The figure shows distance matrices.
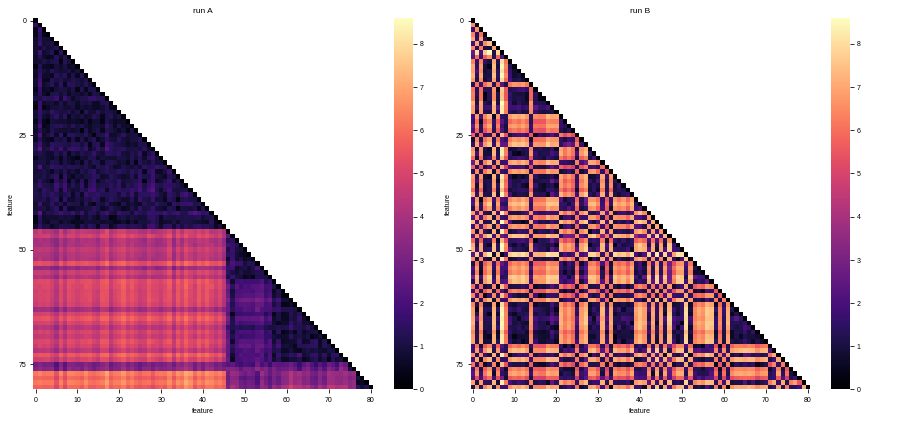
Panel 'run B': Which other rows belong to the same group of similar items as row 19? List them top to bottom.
1, 3, 4, 6, 9, 10, 11, 12, 13, 15, 16, 17, 18, 20, 25, 28, 29, 30, 32, 34, 35, 36, 37, 38, 42, 44, 46, 48, 49, 50, 52, 58, 60, 62, 63, 64, 65, 66, 67, 68, 69, 70, 73, 75, 79
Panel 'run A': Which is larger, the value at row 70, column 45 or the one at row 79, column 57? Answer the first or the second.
the first
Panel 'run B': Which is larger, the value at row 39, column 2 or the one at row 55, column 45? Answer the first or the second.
the second
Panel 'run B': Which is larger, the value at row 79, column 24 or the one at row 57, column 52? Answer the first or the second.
the second
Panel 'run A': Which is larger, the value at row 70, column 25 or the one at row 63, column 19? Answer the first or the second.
the first
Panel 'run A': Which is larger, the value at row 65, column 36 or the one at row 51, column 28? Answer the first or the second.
the first
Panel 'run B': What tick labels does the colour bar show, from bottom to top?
0, 1, 2, 3, 4, 5, 6, 7, 8
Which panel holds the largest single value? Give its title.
run B
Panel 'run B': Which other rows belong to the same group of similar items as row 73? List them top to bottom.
1, 3, 4, 6, 9, 10, 11, 12, 13, 15, 16, 17, 18, 19, 20, 25, 28, 29, 30, 32, 34, 35, 36, 37, 38, 42, 44, 46, 48, 49, 50, 52, 58, 60, 62, 63, 64, 65, 66, 67, 68, 69, 70, 75, 79
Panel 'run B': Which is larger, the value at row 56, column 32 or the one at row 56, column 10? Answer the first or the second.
the second
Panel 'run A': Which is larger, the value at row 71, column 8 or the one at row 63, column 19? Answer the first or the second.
the first
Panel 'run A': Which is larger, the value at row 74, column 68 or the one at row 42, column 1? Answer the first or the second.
the second
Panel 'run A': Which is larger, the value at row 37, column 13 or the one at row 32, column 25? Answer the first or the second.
the first
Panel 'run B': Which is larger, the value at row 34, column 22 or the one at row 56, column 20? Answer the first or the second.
the second
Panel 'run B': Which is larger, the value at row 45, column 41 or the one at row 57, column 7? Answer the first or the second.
the second
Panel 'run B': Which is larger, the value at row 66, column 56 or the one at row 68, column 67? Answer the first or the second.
the first
